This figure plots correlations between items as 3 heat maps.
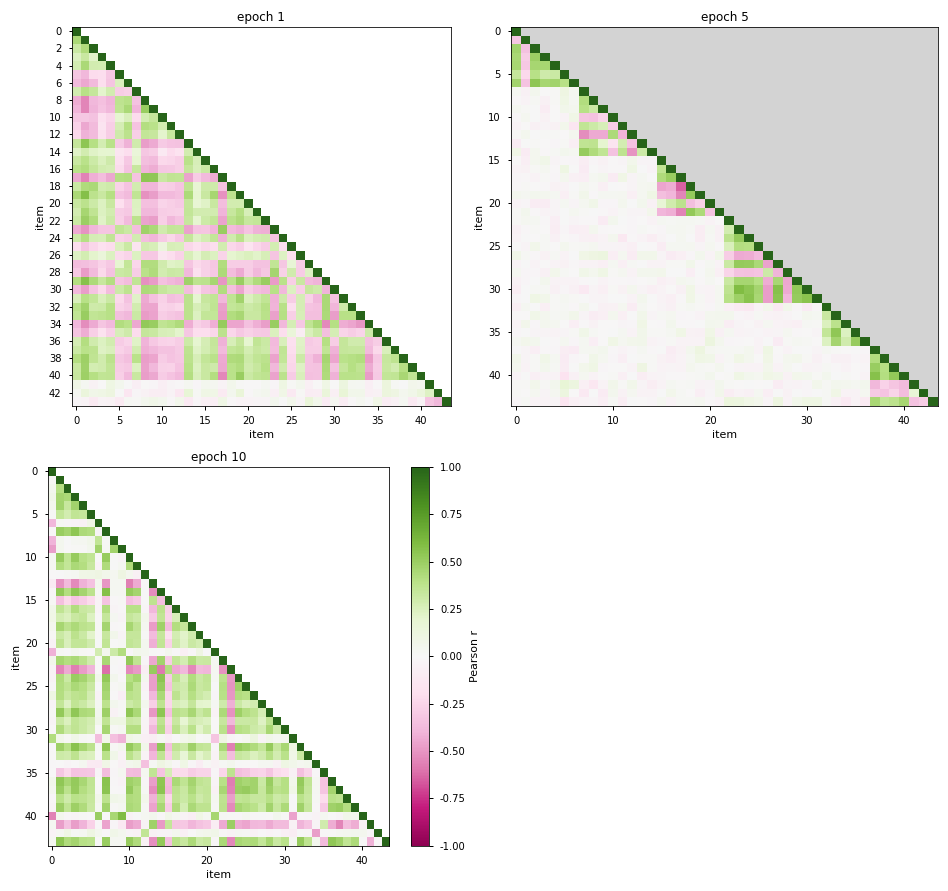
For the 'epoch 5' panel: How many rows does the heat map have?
44
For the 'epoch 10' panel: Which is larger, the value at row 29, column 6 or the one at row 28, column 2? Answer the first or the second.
the second
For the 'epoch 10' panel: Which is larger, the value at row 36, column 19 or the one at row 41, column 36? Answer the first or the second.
the first
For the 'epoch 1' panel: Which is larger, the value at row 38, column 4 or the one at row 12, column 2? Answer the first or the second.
the first
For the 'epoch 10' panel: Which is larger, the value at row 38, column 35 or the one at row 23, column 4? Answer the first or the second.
the first
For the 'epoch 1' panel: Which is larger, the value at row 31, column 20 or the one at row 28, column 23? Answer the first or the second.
the second
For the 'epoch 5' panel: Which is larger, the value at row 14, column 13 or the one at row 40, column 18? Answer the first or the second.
the first
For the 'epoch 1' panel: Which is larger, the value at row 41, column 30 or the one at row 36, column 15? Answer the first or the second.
the second
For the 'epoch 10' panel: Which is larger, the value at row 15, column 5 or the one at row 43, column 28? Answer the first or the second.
the second
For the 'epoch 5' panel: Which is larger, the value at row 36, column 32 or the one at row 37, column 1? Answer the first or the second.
the first
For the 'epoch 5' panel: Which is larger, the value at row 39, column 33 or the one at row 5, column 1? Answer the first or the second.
the first
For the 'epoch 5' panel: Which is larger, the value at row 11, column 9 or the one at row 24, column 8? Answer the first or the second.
the first
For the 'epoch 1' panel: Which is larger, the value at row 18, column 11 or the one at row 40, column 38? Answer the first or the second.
the second
